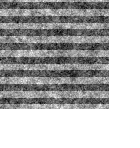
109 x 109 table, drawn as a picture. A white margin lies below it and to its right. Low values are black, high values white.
Overall the values sit about 50% of the way up the scale. Stripes running across repeat 8 times from top to bottom. Streaks run across, left to right.
